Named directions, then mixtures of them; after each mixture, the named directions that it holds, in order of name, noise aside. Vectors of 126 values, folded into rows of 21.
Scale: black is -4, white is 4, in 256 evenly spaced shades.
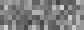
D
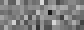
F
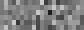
D, F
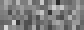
D, F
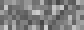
D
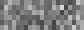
D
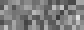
D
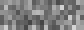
D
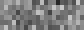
D, F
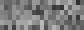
D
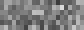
D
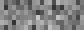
D, F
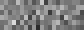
F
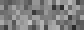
D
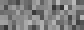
D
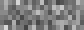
D, F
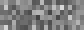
D, F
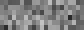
D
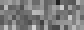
D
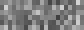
D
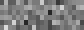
D, F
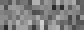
D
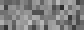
D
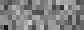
D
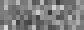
D, F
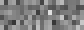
F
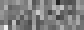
D, F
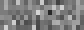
D, F
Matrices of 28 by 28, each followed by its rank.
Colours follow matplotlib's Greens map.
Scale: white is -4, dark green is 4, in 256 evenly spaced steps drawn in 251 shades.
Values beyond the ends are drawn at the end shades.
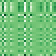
one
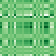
one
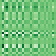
one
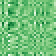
three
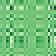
one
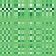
one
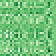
three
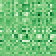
three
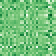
three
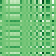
one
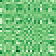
three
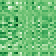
three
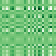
one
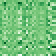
three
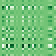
one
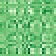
three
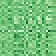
three
